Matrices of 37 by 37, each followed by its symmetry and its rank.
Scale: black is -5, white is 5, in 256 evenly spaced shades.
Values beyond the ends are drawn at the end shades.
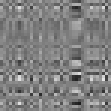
neither, rank two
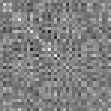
symmetric, rank three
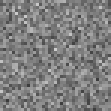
neither, full rank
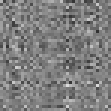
neither, rank five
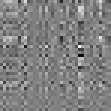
neither, rank three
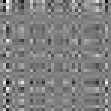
neither, rank two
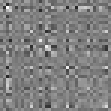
symmetric, rank three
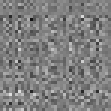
neither, rank five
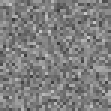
neither, full rank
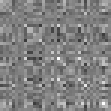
symmetric, rank three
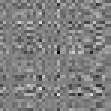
neither, rank three
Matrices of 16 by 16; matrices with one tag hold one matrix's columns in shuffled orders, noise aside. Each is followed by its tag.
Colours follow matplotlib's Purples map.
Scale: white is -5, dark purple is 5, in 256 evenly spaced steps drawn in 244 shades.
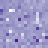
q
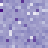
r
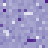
r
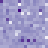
r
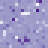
r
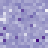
q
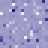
r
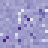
q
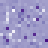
q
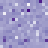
r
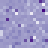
r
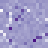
q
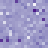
r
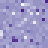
r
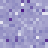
r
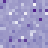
r
